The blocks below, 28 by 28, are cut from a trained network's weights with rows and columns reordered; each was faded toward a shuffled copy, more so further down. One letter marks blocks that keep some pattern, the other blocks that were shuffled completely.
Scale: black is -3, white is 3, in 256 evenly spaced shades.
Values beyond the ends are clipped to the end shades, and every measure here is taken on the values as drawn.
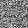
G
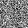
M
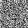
M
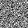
M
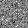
M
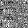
G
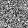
M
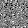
G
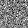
M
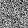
M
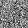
M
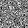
G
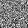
G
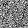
M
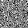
G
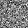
G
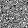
M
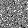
M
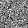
M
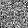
G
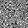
G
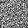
M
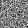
M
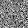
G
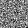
M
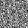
G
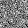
M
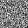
G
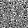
G
